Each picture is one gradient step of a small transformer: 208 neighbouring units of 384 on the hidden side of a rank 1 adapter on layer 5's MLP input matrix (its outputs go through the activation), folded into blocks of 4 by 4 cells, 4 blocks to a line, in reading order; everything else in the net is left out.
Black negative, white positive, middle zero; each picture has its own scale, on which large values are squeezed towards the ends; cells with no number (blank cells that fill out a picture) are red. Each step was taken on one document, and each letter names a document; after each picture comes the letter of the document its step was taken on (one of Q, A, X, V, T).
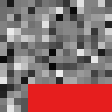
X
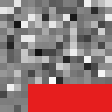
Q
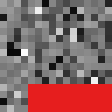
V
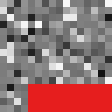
Q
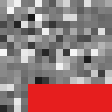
Q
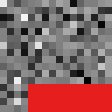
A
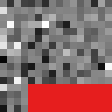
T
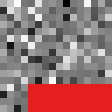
Q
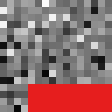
T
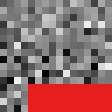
T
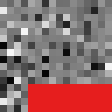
T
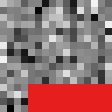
V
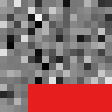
Q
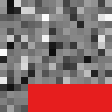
X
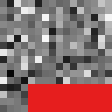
X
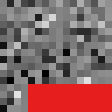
T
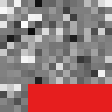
Q
